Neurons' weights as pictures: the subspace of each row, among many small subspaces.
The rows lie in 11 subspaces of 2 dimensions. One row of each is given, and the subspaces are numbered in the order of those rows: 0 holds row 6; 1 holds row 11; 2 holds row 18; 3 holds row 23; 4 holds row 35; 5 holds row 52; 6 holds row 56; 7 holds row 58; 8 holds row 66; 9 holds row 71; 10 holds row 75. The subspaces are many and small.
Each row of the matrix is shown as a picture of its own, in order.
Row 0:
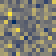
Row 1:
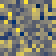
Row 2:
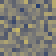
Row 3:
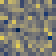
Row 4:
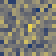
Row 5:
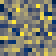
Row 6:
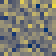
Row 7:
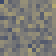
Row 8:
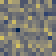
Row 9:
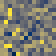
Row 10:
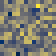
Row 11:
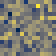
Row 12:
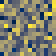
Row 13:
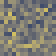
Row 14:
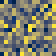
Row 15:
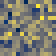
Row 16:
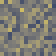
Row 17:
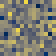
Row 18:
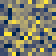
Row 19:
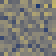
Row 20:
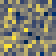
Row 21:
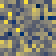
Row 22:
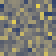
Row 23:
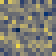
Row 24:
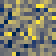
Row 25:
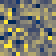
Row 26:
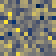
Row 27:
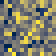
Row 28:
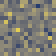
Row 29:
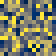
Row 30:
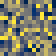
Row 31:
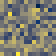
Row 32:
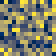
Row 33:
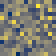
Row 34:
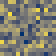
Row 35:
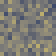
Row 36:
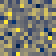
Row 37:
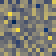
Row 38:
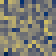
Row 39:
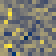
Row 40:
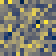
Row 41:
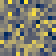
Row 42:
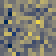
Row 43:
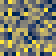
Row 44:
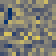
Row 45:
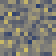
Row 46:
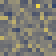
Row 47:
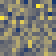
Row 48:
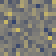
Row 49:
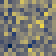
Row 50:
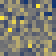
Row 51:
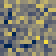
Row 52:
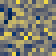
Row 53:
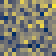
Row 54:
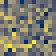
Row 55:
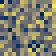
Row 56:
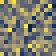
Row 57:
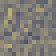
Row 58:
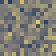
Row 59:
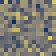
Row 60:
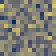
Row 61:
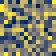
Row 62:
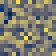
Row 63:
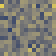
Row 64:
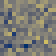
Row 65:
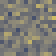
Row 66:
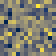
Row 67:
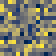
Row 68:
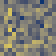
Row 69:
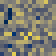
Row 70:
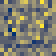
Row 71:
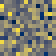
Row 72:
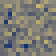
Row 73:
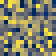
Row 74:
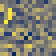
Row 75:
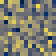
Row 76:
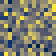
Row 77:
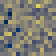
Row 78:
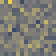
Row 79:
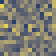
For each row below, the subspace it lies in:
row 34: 6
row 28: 8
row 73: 10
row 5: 6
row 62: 5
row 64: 10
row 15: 1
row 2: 7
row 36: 8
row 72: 10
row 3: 3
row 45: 4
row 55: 1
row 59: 2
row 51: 10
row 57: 5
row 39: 2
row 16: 7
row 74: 5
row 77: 8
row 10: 9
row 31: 9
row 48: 8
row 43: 4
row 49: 8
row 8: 3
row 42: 8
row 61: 5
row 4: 6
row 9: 2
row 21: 1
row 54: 10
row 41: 7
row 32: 3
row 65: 4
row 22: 9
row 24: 0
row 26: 0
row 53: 0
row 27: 2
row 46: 0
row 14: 6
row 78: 7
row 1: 1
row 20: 5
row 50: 4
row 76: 4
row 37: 2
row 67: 6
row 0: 2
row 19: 0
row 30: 1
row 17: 7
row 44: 5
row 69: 5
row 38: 10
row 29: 1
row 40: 7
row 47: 4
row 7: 1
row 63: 1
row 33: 9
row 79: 6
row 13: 0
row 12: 9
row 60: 9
